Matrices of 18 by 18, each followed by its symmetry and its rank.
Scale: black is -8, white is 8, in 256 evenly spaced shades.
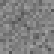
symmetric, full rank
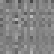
neither, rank three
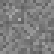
symmetric, full rank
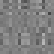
neither, rank two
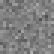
neither, full rank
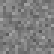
neither, full rank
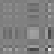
symmetric, rank one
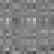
neither, rank two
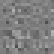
neither, rank three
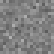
neither, full rank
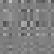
neither, rank two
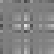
symmetric, rank one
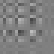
symmetric, rank one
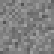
symmetric, full rank
